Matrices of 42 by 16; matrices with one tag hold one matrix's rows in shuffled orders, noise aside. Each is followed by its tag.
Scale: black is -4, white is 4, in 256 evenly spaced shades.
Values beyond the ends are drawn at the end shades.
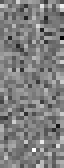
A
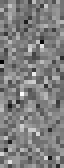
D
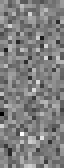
D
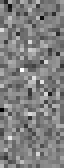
D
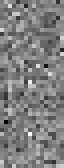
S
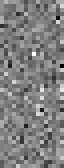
A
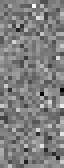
A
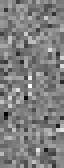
S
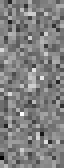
D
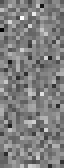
D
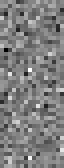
S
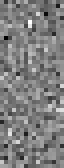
S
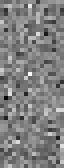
S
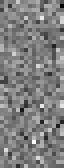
A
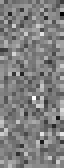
A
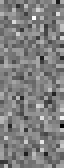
A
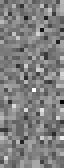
A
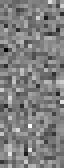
S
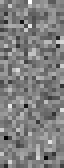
S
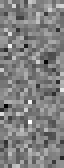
S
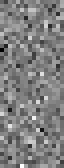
D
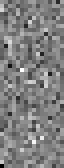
D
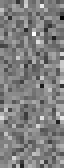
A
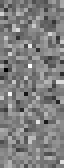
S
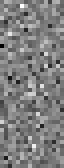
D
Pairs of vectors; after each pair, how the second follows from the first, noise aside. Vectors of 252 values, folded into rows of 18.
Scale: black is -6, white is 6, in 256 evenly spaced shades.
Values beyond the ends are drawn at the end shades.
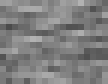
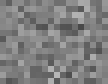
shuffled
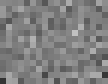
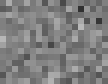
shuffled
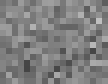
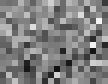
scaled up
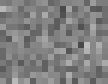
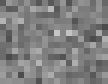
shuffled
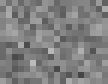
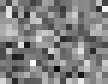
scaled up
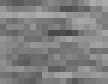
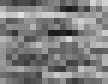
scaled up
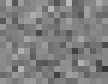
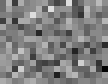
scaled up
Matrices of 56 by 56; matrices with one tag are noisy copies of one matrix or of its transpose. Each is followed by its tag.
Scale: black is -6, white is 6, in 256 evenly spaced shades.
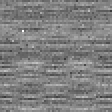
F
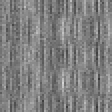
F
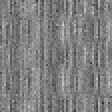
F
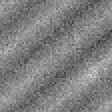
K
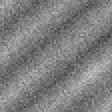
K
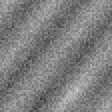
K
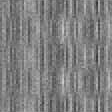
F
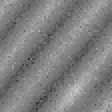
K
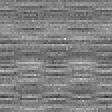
F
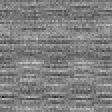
F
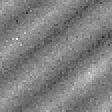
K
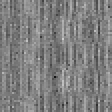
F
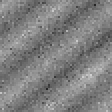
K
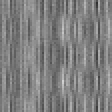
F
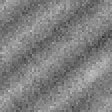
K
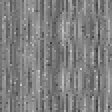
F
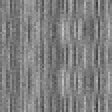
F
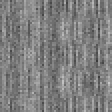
F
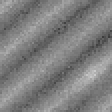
K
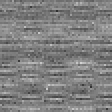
F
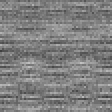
F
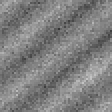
K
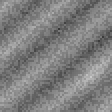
K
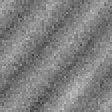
K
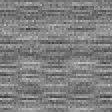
F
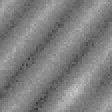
K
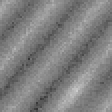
K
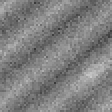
K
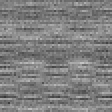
F
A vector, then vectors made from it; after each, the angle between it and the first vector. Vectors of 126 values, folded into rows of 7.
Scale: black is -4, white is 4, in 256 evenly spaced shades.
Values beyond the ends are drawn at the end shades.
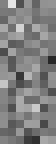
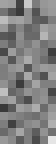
partly aligned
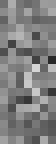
partly aligned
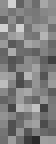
nearly parallel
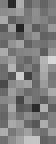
nearly opposite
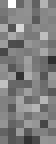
nearly parallel
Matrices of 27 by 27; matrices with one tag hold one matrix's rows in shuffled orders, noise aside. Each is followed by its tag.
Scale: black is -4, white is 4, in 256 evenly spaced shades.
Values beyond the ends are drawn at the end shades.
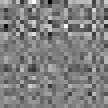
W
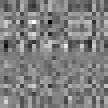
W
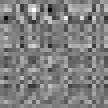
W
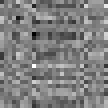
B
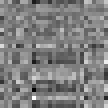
B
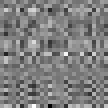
W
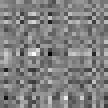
W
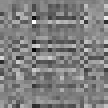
B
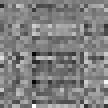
B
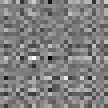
W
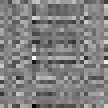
B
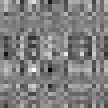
W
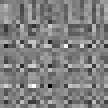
W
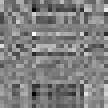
B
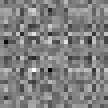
W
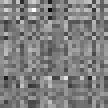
W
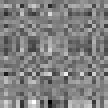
W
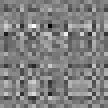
W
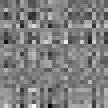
W
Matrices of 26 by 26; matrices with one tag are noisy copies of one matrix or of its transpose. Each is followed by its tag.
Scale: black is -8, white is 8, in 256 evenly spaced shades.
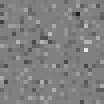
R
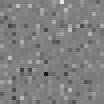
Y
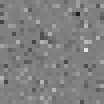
R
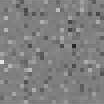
Y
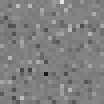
Y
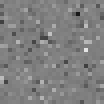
R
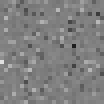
Y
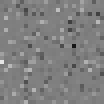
Y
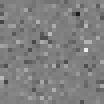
R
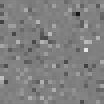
R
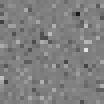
R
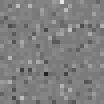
Y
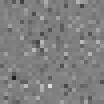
R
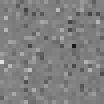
Y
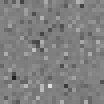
R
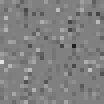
Y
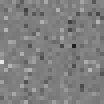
Y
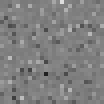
Y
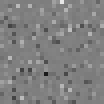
Y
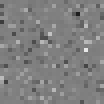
R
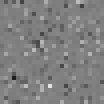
R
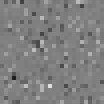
R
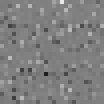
Y
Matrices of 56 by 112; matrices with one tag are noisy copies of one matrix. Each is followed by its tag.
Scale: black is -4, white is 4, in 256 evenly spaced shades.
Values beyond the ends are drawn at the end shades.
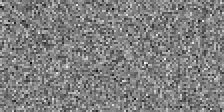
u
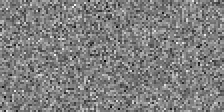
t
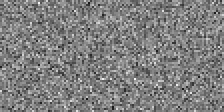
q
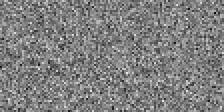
q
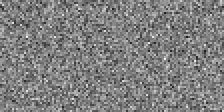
u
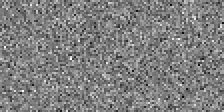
t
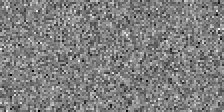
t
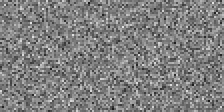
q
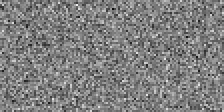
u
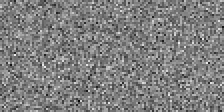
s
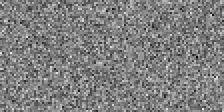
u
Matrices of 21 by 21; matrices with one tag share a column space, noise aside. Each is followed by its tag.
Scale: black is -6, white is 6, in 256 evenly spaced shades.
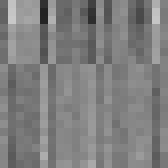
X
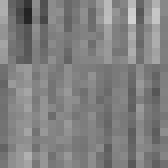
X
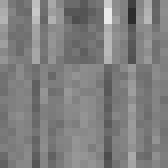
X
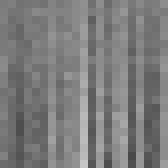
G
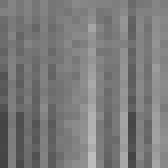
G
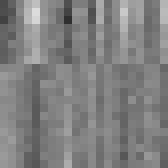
X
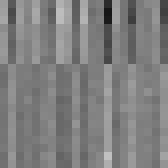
X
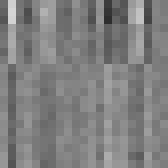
X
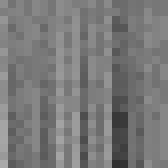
G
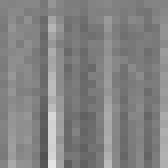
G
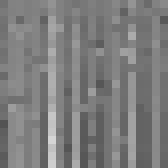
G
